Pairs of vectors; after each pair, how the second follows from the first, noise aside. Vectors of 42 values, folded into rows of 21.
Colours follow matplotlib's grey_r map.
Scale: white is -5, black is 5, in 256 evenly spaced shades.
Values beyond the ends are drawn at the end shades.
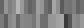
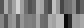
scaled up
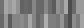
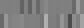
partly zeroed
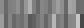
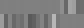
partly zeroed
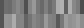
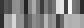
scaled up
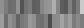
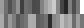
scaled up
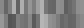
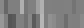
partly zeroed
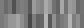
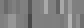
partly zeroed
